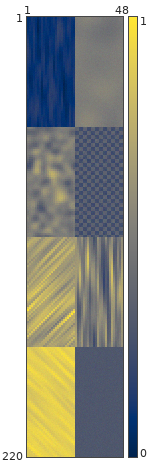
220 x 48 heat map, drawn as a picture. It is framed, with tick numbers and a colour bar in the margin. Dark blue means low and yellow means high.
It is made of 4 by 2 panels. Panel 1,1: very low, streaked downward, faint in contrast. Panel 1,2: middling, smooth, faint in contrast. Panel 2,1: middling, blotchy. Panel 2,2: low, checkered. Panel 3,1: high, slanting up to the right. Panel 3,2: middling, streaked downward, strong in contrast. Panel 4,1: very high, slanting down to the right, faint in contrast. Panel 4,2: low, flat.
